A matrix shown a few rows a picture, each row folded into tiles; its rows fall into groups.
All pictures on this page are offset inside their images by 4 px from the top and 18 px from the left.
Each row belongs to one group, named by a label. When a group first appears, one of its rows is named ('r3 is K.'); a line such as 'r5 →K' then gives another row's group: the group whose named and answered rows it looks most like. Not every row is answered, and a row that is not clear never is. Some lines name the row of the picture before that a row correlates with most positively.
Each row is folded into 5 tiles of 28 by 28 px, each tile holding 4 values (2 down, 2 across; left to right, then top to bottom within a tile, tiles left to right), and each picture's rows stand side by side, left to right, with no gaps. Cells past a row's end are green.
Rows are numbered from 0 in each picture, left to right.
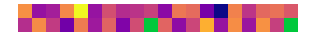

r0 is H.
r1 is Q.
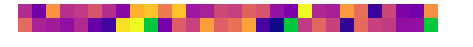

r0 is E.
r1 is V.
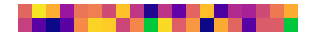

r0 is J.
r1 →E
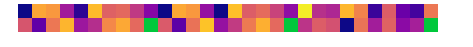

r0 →Q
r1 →Q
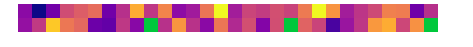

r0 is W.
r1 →H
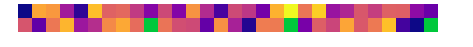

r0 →Q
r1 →E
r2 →V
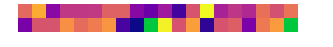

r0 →V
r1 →E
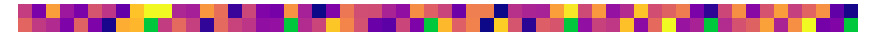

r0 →E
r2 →W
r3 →E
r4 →V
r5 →V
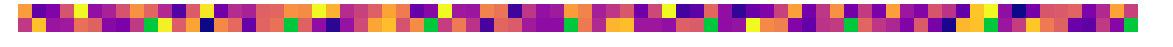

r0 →H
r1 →E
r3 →H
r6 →E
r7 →W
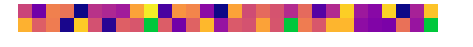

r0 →E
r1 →Q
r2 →W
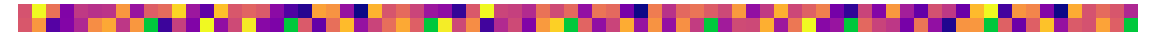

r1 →V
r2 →Q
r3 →E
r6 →E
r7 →Q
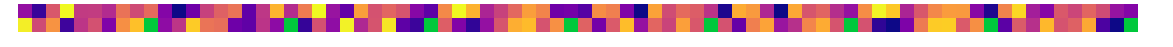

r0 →E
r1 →W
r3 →J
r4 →Q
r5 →Q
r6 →J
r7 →V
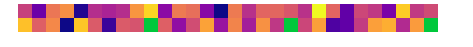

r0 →E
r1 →Q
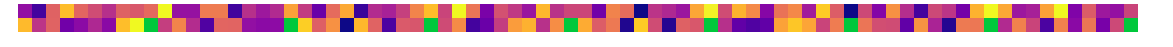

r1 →H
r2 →E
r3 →J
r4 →E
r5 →J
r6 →E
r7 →H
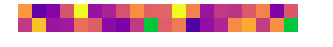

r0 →H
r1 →J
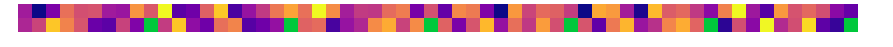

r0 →W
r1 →H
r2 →J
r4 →Q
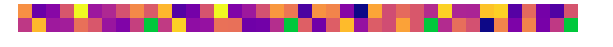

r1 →H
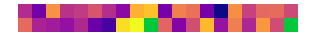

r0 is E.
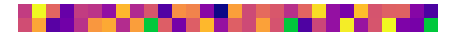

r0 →J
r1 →Q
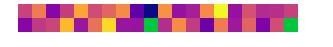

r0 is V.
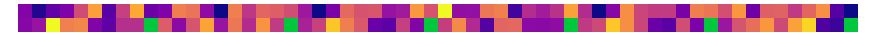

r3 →H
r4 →W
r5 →V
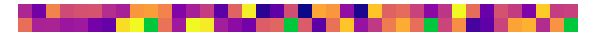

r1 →W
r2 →Q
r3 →J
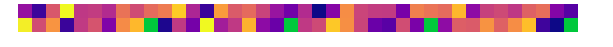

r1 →V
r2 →W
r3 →V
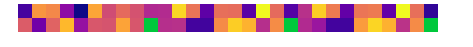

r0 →Q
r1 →J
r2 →J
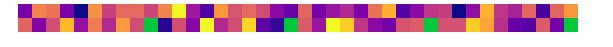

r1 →V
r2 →W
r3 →W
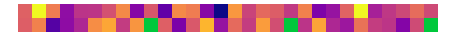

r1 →Q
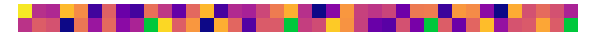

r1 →E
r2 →W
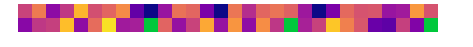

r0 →V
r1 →Q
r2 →W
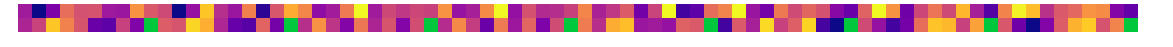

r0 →W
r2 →H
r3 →H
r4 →W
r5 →V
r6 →J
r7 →J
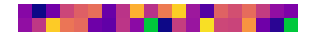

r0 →W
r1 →V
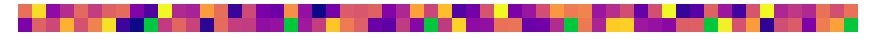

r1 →H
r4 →W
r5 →E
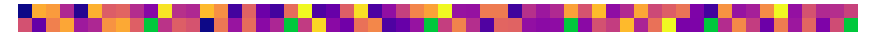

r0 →Q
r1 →H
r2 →H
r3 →H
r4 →V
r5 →H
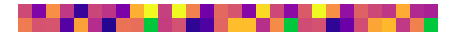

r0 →E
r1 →J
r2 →J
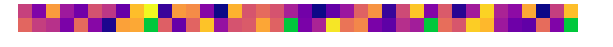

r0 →E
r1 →Q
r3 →W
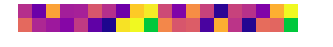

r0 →E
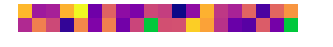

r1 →W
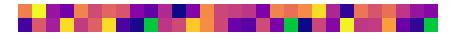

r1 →W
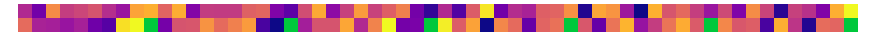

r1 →V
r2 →V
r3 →E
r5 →E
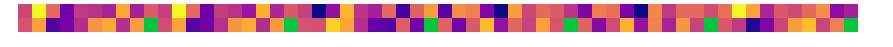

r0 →J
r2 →W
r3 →Q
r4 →Q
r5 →J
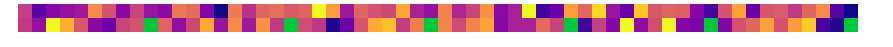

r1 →Q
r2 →J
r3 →W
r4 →V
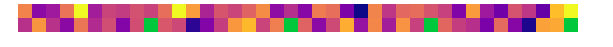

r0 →H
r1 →J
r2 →Q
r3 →E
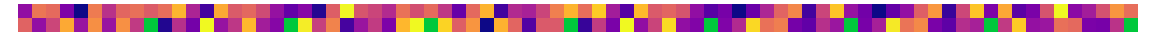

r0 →Q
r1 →V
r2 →E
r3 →E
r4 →V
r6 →W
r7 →H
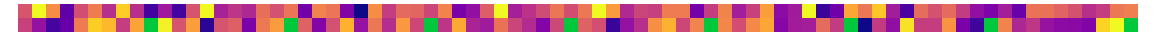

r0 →J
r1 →E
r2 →Q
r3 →H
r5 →W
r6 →V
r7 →E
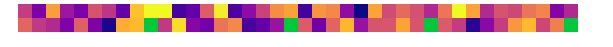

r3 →J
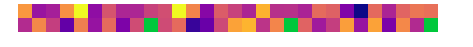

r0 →H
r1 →J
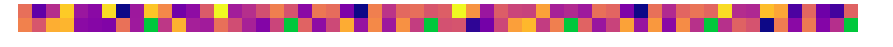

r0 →W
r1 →H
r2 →Q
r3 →J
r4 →Q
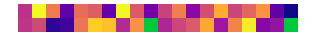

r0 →J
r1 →V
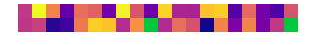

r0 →J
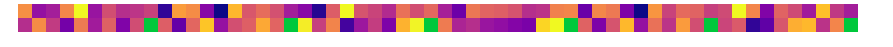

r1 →Q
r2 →E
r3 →E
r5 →J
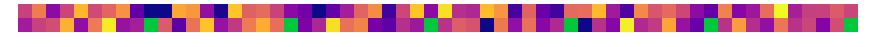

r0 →V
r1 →Q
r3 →H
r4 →V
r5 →H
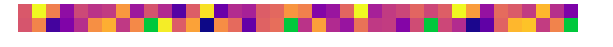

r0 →J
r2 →H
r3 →J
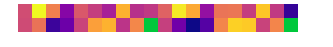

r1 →J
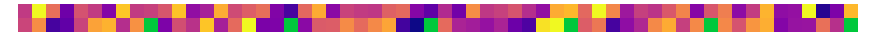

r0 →J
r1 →V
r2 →V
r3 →E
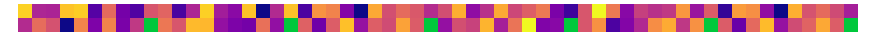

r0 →H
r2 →Q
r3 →V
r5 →Q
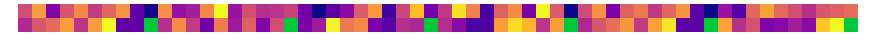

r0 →V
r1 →H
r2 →W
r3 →J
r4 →V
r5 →E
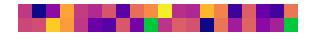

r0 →W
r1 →H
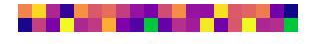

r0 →V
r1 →V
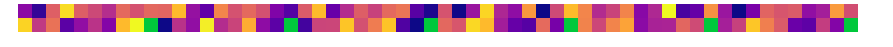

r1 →V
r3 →W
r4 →W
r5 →W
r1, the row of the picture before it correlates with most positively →0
